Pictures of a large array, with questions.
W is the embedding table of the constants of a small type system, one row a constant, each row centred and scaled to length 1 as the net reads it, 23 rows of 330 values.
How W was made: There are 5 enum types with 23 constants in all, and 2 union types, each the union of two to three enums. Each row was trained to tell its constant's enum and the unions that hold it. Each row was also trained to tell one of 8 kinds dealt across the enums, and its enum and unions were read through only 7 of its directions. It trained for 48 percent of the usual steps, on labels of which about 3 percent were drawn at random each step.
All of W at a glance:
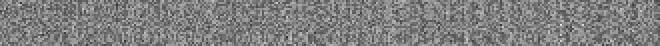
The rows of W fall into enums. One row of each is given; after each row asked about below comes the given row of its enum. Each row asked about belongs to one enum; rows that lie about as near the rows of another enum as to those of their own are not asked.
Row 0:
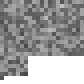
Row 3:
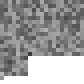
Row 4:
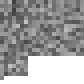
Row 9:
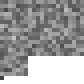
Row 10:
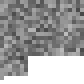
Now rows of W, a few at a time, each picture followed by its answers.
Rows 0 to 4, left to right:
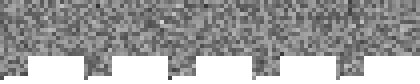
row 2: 9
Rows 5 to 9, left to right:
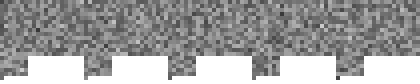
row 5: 0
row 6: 0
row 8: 3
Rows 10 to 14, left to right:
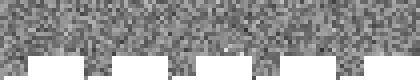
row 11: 3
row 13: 10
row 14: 0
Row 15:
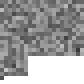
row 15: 3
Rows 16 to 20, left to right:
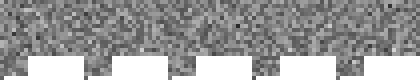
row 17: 9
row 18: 9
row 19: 10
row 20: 9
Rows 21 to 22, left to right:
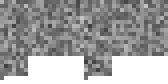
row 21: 4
